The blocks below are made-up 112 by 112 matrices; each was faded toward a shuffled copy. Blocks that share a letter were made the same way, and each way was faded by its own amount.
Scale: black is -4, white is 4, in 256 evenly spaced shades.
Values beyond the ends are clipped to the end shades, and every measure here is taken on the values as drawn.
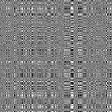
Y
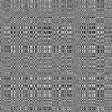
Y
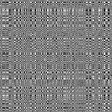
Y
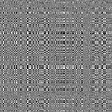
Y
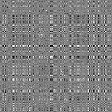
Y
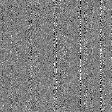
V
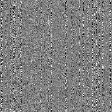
V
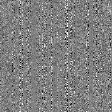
V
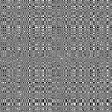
Y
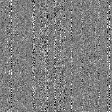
V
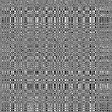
Y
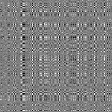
Y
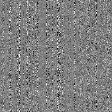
V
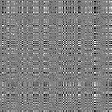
Y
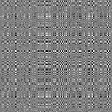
Y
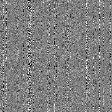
V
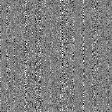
V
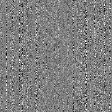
V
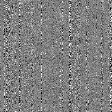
V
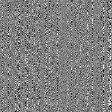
V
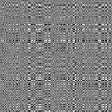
Y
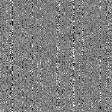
V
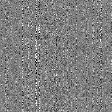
V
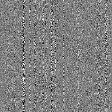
V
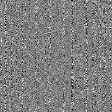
V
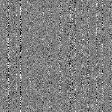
V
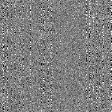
V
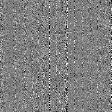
V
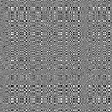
Y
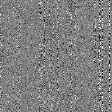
V
